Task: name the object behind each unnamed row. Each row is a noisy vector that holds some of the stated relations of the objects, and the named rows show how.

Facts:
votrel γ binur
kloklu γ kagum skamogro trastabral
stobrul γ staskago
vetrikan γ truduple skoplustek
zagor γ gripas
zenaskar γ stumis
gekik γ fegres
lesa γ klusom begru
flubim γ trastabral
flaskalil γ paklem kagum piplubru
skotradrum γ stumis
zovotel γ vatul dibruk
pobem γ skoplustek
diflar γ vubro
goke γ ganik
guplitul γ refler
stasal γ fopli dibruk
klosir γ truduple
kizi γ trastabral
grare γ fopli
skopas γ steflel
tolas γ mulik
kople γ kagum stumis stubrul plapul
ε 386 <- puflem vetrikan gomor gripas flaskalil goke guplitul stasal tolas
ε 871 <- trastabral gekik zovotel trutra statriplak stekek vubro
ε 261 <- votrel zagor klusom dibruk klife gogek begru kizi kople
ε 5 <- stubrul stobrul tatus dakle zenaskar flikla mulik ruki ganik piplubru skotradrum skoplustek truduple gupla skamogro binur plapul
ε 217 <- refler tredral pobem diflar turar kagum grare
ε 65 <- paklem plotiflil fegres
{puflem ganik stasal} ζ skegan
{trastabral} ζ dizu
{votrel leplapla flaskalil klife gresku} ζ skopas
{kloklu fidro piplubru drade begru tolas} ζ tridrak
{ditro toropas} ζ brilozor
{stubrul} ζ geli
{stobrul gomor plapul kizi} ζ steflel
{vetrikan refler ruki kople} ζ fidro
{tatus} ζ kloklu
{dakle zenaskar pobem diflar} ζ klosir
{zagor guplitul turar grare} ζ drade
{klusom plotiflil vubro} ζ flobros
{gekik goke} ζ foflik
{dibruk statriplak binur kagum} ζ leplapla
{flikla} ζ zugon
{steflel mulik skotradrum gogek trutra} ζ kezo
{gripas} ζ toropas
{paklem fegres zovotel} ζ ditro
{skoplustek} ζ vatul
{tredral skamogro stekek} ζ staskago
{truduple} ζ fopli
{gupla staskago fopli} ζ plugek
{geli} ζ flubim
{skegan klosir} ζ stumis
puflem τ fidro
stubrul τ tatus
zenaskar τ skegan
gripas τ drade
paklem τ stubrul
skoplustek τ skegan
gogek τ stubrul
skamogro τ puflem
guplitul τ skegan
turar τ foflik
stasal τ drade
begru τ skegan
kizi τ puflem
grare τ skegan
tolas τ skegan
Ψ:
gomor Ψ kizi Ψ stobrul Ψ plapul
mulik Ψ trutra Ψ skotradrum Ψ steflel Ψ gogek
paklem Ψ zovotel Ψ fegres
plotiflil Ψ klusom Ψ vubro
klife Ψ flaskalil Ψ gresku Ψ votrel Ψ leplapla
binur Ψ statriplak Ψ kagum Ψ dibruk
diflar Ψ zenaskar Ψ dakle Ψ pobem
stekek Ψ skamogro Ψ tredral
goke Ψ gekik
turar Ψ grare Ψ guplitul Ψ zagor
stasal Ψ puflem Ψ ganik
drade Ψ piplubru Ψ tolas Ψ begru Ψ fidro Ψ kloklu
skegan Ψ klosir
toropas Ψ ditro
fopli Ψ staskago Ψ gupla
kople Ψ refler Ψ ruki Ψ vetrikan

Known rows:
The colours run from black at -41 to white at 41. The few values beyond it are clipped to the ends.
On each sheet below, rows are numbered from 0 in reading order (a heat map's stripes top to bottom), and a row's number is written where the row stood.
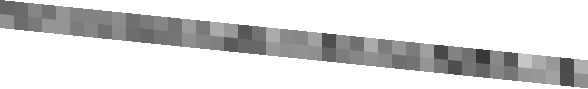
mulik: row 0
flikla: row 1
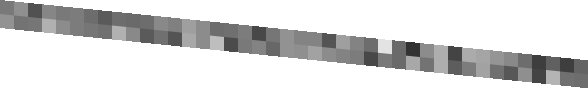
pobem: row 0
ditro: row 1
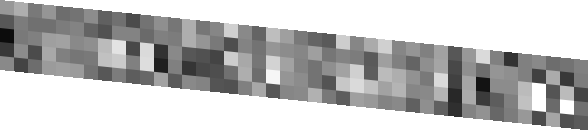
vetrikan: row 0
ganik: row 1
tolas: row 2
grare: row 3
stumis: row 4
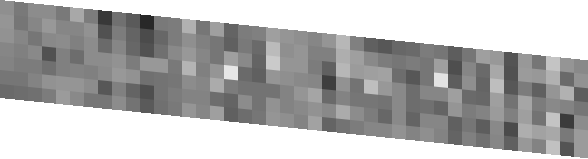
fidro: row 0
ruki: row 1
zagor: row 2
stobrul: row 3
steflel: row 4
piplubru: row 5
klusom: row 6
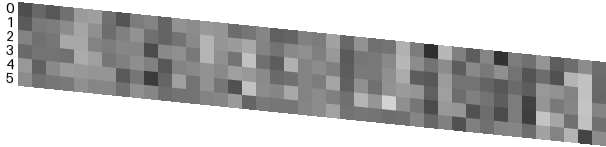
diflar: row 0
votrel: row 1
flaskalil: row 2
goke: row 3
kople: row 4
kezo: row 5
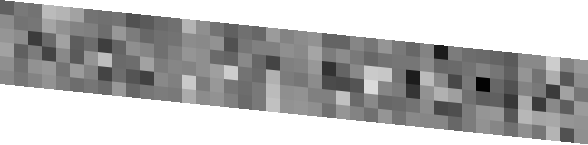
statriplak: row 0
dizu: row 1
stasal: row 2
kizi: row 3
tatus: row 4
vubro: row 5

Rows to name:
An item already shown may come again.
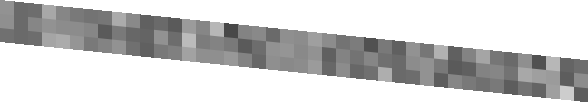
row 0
ditro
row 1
stubrul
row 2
skopas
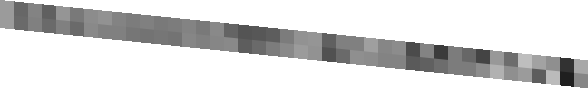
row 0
gomor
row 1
plapul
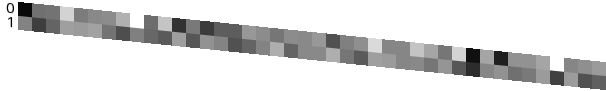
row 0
begru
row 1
stumis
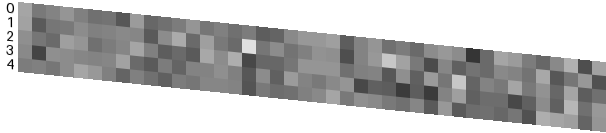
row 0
tredral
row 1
skotradrum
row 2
fegres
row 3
trastabral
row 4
plotiflil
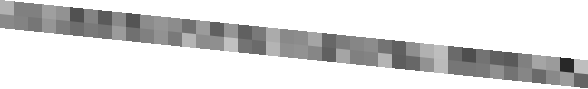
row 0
skamogro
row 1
gekik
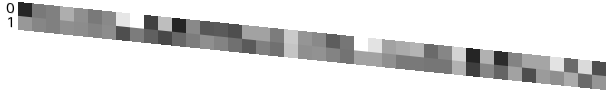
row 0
guplitul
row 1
ruki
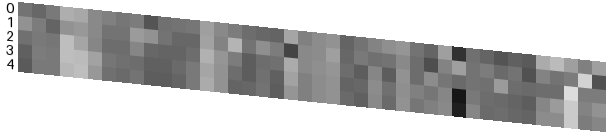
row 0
klife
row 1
zovotel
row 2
leplapla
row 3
statriplak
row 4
statriplak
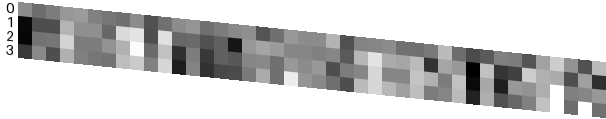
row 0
stekek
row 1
zenaskar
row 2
begru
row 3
grare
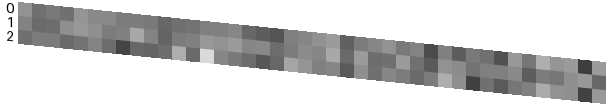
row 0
trutra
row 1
lesa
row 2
puflem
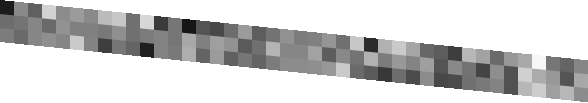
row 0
skoplustek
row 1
mulik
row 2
drade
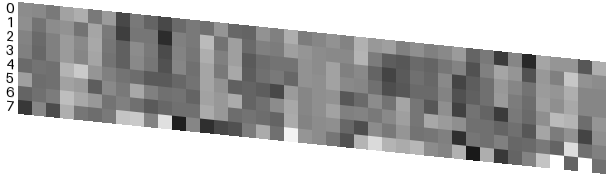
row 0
turar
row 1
fidro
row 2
foflik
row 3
foflik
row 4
binur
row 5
gripas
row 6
kagum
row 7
grare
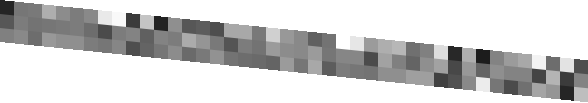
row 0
guplitul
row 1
ganik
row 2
truduple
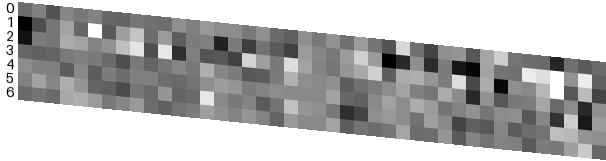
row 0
klosir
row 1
skegan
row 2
tolas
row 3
dakle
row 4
gogek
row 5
dibruk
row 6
skopas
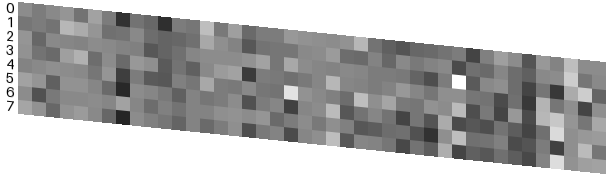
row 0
fidro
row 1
gresku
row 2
kloklu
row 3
paklem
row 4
refler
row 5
fopli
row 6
flubim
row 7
fopli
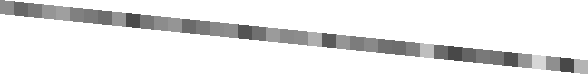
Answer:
stekek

